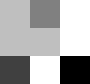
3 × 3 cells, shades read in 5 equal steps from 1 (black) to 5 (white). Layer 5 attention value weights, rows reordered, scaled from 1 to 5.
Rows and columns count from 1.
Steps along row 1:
down up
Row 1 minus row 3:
2 -2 4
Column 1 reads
4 4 2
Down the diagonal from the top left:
4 4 1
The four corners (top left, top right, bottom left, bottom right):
4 5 2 1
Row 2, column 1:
4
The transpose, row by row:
4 4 2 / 3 4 5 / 5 5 1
